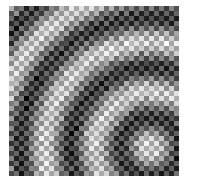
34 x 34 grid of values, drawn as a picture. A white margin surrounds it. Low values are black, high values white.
There is no seam. There is no overall slope. Rings spread out from the bottom right.
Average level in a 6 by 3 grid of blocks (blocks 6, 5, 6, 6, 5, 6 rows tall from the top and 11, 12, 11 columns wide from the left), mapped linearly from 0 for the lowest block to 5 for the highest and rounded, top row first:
2 2 0 / 3 3 5 / 2 2 1 / 2 2 3 / 2 2 1 / 2 2 1
